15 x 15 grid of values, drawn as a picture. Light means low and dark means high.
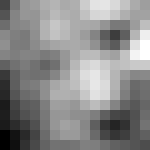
The bottom left is the ninth with the highest average. The field climbs toward the bottom left. The top right is the roughest part. There are no regular stripes.
